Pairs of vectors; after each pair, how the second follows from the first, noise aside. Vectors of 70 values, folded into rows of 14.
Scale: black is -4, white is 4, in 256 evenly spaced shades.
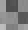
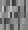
shuffled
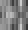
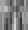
wrapped around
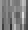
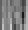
negated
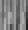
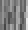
negated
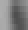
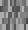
shuffled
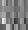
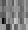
negated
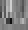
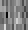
shuffled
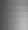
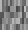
shuffled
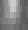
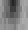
negated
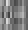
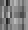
negated
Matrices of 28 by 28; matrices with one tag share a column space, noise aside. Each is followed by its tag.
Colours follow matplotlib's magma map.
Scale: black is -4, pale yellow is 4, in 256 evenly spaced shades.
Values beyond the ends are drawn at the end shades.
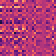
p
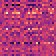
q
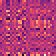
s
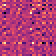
q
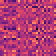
p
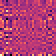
s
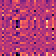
s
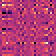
q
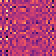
p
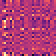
s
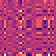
s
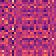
p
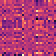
s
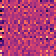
p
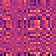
s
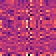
s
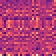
s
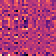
s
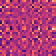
p
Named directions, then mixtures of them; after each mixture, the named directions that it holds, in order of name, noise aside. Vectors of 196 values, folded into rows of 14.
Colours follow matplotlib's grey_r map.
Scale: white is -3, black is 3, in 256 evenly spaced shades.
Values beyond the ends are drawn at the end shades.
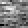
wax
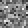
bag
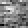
wax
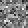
bag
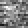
bag, wax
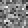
bag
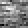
wax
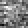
bag, wax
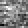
bag, wax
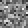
bag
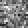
bag, wax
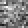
bag, wax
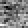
bag, wax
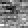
wax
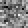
bag, wax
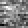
bag, wax
